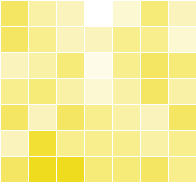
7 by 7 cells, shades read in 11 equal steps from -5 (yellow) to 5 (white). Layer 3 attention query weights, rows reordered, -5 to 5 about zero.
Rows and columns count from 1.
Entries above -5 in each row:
7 7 7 7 7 7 5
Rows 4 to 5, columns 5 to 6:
1 -2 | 1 2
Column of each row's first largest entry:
4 7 4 4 2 1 7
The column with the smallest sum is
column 2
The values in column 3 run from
-5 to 2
